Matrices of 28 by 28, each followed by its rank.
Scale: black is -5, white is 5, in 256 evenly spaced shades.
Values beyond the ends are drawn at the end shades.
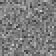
full rank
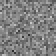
full rank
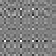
two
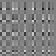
one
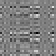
two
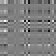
one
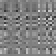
two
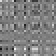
two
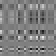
one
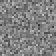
full rank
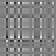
one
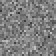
full rank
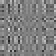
two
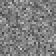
full rank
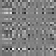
two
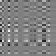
one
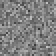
full rank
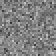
full rank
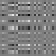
one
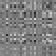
two
